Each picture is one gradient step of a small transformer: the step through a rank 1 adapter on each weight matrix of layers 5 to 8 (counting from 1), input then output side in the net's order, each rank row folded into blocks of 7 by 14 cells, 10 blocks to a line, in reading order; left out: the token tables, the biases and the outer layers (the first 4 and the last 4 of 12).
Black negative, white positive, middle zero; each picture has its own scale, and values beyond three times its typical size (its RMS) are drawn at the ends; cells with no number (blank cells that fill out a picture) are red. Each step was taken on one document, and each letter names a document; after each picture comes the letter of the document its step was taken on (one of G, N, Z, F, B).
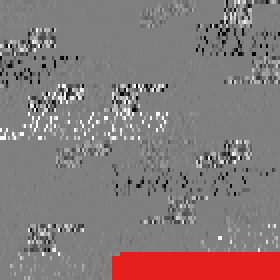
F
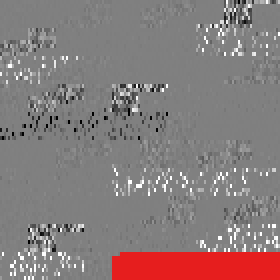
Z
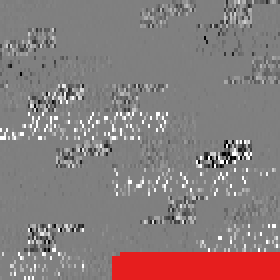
F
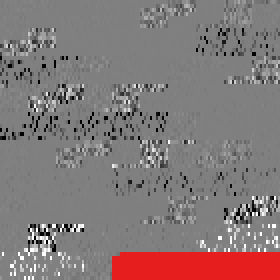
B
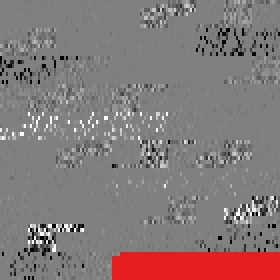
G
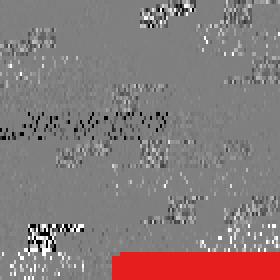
Z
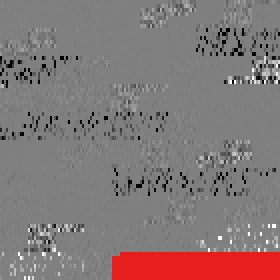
B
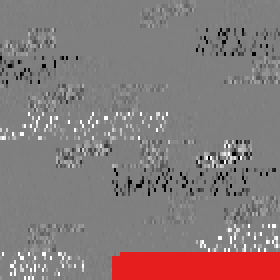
B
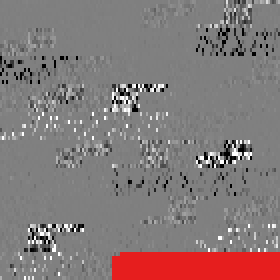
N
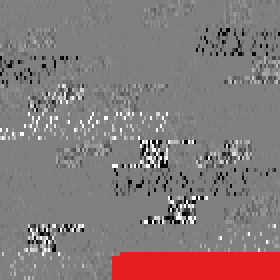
B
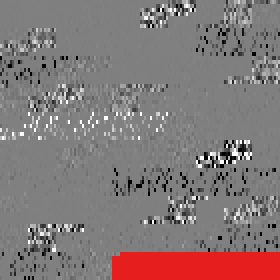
G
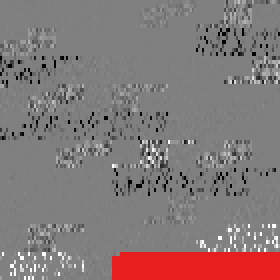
B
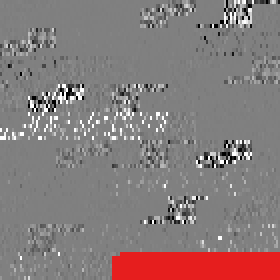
F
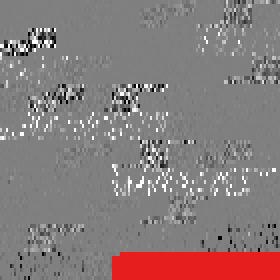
N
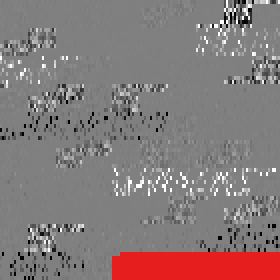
Z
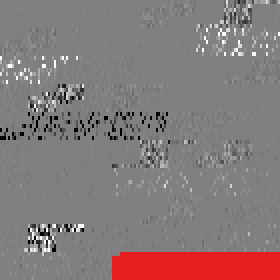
Z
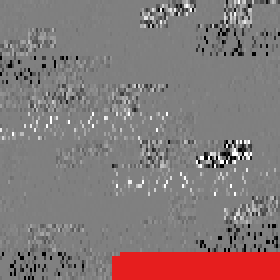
G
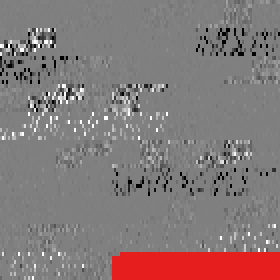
N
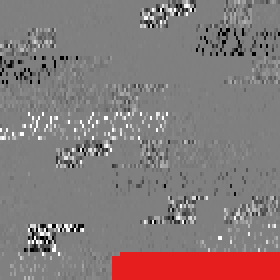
G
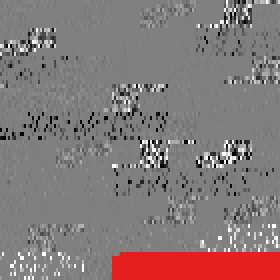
Z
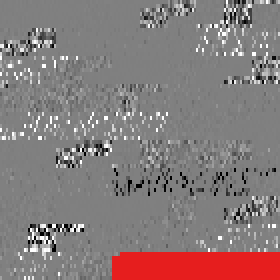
N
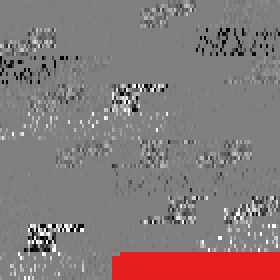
G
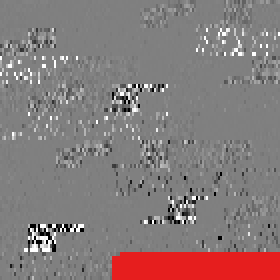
N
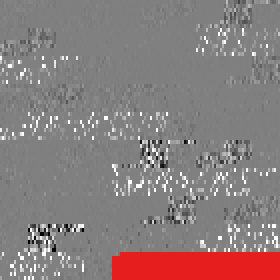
Z
